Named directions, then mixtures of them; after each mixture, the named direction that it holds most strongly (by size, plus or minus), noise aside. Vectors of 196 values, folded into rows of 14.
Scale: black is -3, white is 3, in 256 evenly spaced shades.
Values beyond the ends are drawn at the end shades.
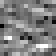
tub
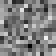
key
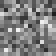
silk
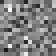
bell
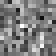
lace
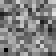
silk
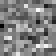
tub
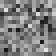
silk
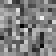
lace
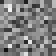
bell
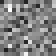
bell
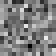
key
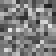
silk
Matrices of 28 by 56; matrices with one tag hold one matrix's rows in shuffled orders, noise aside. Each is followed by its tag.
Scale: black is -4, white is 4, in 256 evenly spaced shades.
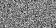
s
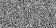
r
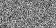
r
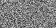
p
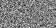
p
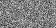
r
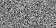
s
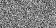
r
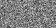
s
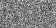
r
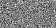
r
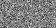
r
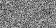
r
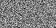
p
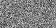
r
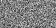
s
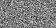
s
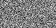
p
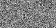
r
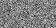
s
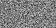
s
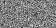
s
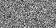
s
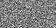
p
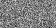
r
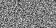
p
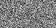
p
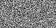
p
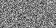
p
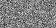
r
